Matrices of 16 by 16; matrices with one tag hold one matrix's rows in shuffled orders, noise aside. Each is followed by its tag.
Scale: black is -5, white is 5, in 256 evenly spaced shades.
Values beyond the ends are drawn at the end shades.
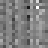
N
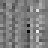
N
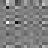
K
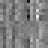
N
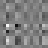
K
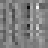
N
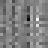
N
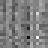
N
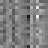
N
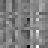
N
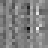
N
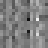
N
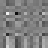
K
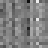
N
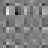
K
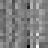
N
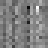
N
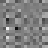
K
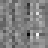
N
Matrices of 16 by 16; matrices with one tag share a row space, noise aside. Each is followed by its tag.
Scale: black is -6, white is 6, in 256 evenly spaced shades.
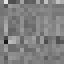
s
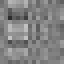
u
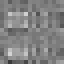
u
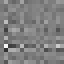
s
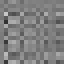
s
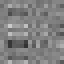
u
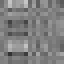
u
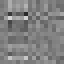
u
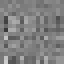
s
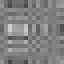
u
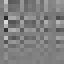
s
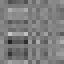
u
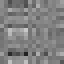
u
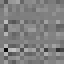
s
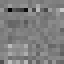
u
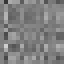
s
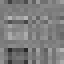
u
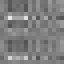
u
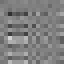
u
